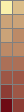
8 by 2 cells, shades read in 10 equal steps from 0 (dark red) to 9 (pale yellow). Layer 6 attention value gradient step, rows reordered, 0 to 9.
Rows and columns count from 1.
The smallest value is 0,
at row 8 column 1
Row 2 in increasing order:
6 6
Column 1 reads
9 6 6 5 4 3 2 0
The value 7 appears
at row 1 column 2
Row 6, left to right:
3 3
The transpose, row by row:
9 6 6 5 4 3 2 0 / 7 6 5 5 4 3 3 2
